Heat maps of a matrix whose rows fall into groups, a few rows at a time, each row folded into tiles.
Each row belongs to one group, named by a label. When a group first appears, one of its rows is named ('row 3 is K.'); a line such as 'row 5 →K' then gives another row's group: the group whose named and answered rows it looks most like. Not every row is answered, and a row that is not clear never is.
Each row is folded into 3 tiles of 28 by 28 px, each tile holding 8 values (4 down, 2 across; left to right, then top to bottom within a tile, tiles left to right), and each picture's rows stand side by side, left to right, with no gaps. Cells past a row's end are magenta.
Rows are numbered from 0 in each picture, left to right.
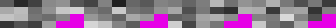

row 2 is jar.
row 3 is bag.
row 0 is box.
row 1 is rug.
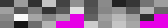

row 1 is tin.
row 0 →jar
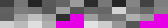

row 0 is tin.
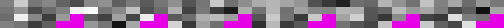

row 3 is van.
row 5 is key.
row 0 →van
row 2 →jar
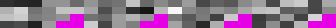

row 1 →jar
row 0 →box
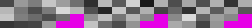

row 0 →box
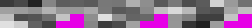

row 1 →box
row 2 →box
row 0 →rug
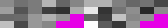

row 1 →bag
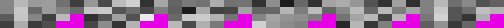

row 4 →van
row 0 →van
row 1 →key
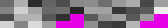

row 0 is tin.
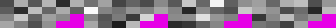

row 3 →key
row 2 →jar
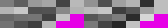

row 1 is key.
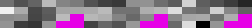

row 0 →box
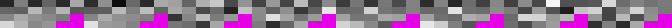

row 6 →jar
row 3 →jar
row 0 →tin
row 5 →rug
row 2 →key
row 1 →tin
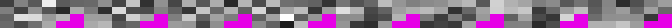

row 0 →jar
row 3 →bag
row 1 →rug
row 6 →van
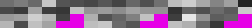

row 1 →rug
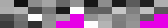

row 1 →tin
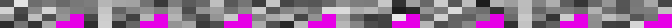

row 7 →box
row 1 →van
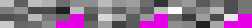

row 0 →key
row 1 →van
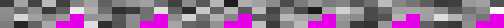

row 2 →tin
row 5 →box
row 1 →box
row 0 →jar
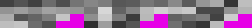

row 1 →van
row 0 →rug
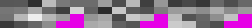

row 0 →jar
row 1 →rug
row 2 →rug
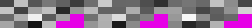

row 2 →box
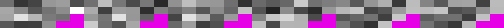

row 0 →box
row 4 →key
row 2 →van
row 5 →key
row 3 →jar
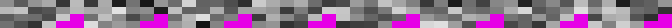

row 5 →rug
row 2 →bag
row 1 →tin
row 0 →key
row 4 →box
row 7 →tin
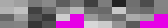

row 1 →rug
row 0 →van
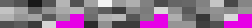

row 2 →rug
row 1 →van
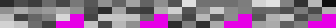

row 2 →bag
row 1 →jar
